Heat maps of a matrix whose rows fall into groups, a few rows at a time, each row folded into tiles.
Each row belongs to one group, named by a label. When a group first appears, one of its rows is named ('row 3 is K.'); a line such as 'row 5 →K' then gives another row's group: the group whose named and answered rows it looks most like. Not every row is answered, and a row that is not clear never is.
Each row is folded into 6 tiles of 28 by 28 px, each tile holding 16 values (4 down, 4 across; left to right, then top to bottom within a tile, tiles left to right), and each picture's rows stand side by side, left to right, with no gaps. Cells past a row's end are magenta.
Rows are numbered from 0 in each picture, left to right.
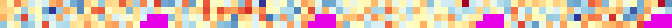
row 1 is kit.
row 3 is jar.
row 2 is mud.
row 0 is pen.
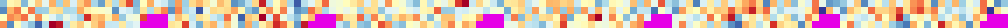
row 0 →mud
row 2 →pen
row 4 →kit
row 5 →kit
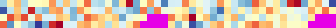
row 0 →mud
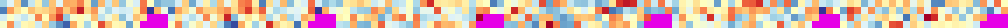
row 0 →kit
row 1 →kit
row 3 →pen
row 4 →kit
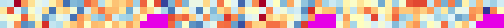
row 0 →jar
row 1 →mud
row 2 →kit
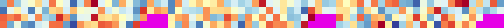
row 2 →pen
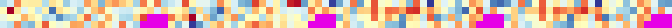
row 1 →mud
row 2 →kit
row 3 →kit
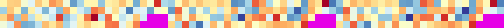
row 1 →jar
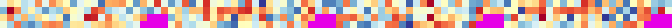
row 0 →pen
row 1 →kit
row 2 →mud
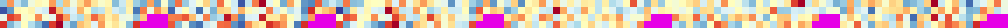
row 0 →mud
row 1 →mud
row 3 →mud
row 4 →pen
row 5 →jar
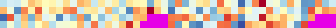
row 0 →kit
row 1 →mud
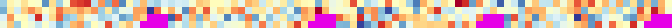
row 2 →pen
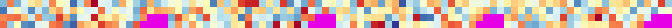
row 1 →kit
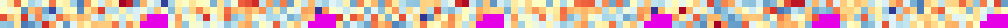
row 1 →kit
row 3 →kit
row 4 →pen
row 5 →pen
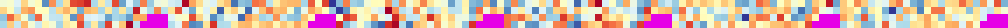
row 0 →kit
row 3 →mud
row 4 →jar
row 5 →pen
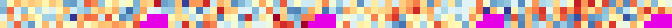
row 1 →jar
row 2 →kit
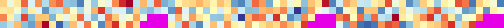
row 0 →pen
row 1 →jar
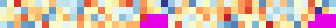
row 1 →kit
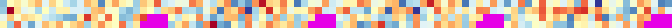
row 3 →kit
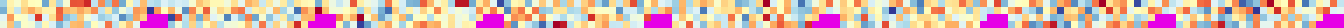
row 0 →kit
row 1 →kit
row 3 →mud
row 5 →pen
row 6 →jar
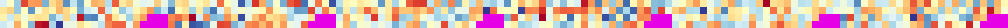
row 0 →jar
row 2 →kit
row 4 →jar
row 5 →kit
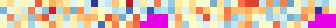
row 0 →pen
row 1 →kit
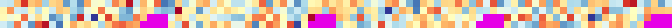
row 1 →jar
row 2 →pen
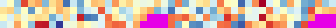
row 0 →jar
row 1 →mud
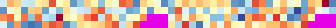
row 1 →jar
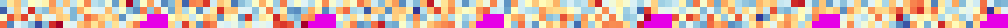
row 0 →mud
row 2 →jar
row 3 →jar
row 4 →mud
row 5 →kit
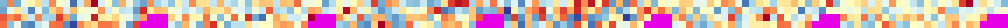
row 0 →mud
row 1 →jar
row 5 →pen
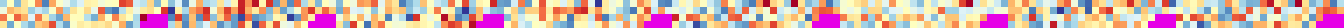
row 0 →mud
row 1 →kit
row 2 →jar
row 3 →kit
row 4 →mud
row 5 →pen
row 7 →mud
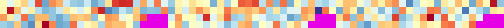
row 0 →pen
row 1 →kit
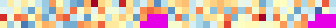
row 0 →mud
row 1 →pen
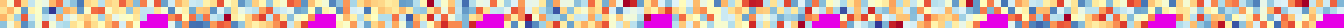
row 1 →pen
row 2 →jar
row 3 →mud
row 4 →kit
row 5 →mud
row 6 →pen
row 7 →pen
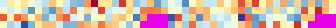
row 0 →mud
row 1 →kit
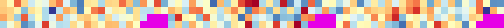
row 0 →pen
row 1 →kit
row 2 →kit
